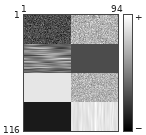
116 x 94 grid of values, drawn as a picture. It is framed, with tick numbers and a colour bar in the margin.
It is made of 4 by 2 panels. Panel 1,1: low, fine-grained. Panel 1,2: high, fine-grained. Panel 2,1: middling, streaked across, strong in contrast. Panel 2,2: low, flat. Panel 3,1: very high, flat. Panel 3,2: high, fine-grained. Panel 4,1: very low, flat. Panel 4,2: very high, streaked downward, faint in contrast.
